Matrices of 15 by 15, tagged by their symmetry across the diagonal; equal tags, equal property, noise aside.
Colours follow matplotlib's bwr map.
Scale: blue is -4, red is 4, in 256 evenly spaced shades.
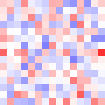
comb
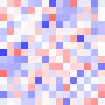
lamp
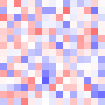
comb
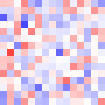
comb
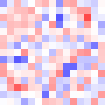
lamp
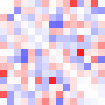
lamp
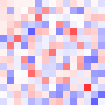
lamp
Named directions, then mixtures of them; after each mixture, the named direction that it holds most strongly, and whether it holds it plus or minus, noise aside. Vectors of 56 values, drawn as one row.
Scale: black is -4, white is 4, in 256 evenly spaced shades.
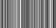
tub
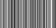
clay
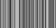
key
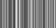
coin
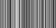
key, plus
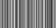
clay, minus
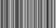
key, minus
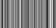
tub, plus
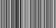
key, minus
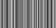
clay, minus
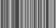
key, minus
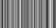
tub, plus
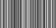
clay, plus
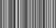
coin, plus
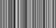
coin, plus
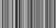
coin, minus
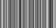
tub, minus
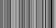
clay, minus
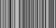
key, plus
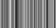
key, minus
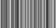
key, minus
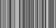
key, plus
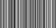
clay, plus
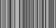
key, plus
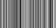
tub, minus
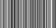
clay, plus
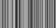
coin, minus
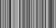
key, plus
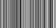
tub, minus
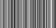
clay, plus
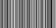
clay, minus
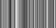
key, plus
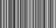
coin, plus
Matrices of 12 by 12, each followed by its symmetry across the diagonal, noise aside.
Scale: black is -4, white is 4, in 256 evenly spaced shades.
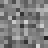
antisymmetric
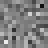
antisymmetric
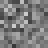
symmetric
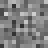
antisymmetric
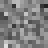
antisymmetric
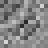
symmetric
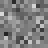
antisymmetric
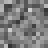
symmetric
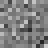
symmetric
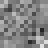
symmetric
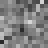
antisymmetric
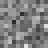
symmetric
